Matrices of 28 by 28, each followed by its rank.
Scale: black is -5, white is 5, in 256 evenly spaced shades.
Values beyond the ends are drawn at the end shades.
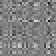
three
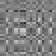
two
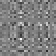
two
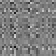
three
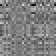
three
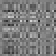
two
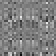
two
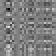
two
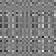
two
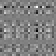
two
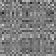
three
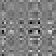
two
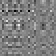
three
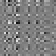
two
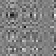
three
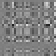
two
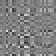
two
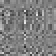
three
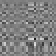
two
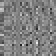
three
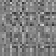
three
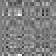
three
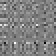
three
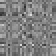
three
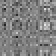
three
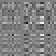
two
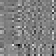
three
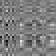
two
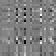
two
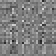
three
